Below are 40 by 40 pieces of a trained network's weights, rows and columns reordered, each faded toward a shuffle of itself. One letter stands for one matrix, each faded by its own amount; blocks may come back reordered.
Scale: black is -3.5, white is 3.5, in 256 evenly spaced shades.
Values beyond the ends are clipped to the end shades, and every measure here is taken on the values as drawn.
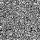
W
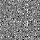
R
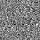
R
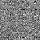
R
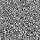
R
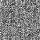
W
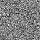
W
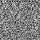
W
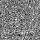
W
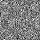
R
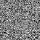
R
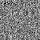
W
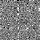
R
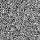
W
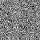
R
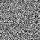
R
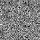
W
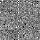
R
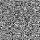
R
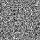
W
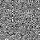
R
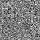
W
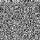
R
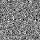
R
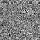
W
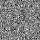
R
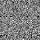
R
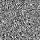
W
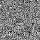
W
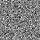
W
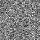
W
